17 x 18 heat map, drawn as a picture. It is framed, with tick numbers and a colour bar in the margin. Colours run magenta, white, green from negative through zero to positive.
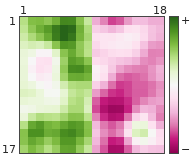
The middle right is the smoothest part. No lone cell stands out from its neighbours. The left part is higher, up to a seam about 50% of the way across.
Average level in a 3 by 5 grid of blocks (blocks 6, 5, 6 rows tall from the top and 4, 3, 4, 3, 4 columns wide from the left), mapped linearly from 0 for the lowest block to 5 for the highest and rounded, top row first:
45311 / 34300 / 45202
